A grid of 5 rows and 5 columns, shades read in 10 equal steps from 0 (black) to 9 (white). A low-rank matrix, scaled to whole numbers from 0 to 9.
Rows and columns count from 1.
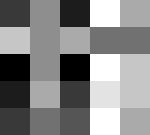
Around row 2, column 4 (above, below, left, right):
9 9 6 4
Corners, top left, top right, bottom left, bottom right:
2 6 2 6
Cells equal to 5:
3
